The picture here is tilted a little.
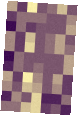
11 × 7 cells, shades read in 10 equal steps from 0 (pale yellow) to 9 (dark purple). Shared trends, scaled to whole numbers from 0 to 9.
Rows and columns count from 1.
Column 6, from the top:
2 6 6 3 3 6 6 3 4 8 6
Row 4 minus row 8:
1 0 2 2 -1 0 -1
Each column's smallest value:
3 4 0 1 5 2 3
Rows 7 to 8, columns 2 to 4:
5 6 5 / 7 0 4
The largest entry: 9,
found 2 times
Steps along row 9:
up down up up down up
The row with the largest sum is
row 3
